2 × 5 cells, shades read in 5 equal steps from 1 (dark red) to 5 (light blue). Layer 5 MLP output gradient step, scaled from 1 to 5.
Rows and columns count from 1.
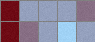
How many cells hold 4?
5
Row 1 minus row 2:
0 1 0 -1 -1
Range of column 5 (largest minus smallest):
1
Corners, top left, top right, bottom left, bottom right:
1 3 1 4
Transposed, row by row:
1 1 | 4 3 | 4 4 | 4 5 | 3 4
